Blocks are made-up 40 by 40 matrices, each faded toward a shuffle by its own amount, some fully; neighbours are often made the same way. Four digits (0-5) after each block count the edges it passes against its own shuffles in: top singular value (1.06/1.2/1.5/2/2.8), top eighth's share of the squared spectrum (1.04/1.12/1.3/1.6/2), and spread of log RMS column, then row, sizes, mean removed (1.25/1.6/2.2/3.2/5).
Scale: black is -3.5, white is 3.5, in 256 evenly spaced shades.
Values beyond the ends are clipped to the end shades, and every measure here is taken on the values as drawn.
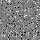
2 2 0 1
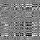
4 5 2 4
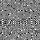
3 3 1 2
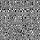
4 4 2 2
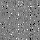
3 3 1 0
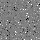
0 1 0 0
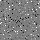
0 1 0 0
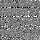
2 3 0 3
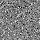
0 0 0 0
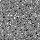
0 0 0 0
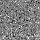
1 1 0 1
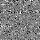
1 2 0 2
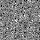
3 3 1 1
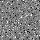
0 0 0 0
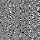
3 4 2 0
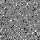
2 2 0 1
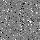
2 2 1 0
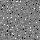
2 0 0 0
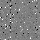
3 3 1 0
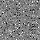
2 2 1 0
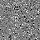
2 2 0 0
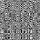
4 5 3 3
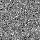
1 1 0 0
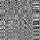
4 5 3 3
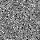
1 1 0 0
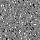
0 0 0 0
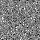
0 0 0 0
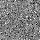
0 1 0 0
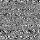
1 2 0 3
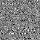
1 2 0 2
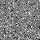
0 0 0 0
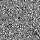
1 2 0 2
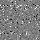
2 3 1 1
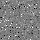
1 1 0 1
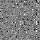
3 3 2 0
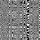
4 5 3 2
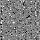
2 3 1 0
